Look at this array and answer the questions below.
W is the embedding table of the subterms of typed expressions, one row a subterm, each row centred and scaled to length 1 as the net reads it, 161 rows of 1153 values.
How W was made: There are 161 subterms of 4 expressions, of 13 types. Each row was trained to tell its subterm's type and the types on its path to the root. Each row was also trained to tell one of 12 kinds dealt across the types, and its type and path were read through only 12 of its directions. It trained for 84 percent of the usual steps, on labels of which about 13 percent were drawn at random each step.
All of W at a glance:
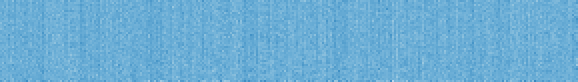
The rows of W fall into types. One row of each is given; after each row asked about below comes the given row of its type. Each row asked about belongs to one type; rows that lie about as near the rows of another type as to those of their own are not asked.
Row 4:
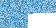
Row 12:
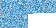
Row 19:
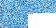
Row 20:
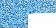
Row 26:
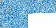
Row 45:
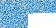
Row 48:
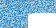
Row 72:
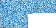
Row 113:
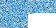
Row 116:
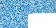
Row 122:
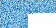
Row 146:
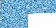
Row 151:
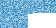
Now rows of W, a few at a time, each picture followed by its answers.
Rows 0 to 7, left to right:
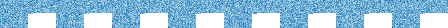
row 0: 19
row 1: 19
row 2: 45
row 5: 113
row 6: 151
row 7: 45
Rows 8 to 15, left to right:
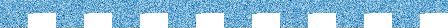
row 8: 19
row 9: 20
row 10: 113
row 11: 122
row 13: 45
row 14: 116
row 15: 146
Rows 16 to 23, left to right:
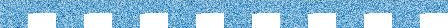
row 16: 4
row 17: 151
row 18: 146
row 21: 72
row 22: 20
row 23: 19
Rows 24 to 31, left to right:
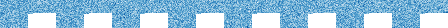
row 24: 48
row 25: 48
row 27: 20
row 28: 4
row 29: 19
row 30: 48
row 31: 20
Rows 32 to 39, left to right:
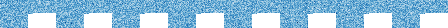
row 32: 48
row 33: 48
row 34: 151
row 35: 4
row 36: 19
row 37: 48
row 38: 19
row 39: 151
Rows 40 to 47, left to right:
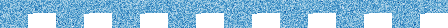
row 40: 122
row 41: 12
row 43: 122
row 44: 122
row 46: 122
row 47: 113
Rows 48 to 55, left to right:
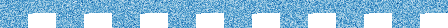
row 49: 72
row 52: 122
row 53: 72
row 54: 122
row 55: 4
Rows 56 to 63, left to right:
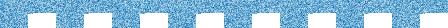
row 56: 122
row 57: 45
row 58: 20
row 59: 4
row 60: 19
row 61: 113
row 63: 151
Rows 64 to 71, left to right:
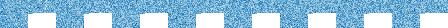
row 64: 146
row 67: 48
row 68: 72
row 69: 20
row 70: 72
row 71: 20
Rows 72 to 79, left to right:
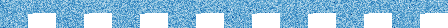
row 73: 113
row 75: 113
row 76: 45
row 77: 45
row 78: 72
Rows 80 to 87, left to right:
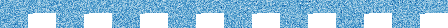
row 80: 48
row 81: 151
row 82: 45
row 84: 19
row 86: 4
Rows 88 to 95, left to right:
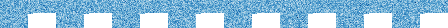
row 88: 20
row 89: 122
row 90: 20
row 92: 151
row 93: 4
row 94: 19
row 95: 45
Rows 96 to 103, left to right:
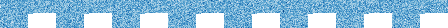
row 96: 48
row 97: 113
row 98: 48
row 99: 72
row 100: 20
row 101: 151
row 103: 72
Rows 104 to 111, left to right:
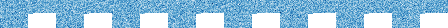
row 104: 113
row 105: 151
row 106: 20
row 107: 116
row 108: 26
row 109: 12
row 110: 72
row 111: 116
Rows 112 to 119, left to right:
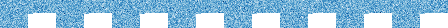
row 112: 12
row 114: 20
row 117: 26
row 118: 45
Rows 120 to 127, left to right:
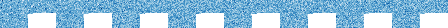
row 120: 26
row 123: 72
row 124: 72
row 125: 122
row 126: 116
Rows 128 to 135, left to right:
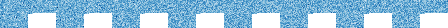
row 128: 26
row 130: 45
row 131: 48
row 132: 48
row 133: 4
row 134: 151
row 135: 116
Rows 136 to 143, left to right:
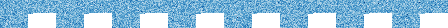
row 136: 151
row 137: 72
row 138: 19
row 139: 151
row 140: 4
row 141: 12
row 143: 45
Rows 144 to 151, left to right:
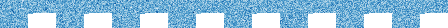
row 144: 26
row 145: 48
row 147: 45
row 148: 113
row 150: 151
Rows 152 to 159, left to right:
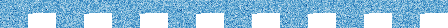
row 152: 26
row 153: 122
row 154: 20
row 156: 19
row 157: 19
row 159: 45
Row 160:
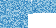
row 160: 113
